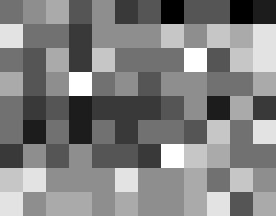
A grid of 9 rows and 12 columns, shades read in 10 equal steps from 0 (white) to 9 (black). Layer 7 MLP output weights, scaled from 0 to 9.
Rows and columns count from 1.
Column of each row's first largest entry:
8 4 4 2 4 2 1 10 11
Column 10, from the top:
6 2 6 5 8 2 3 5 1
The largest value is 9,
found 2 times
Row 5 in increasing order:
3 4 5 6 6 7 7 7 7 7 8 8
